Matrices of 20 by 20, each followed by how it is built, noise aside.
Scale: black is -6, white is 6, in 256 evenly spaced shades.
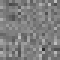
low rank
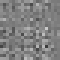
low rank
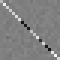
diagonal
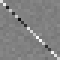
diagonal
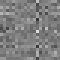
low rank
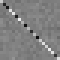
diagonal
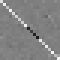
diagonal
